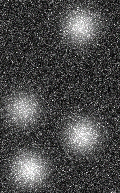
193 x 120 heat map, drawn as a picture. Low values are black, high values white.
Slope: none. Odd rows or columns: none. Average level on the scale: 30%. Histogram: skewed, a long tail of high values. Bumps: four. Ninth with the highest average: bottom left.
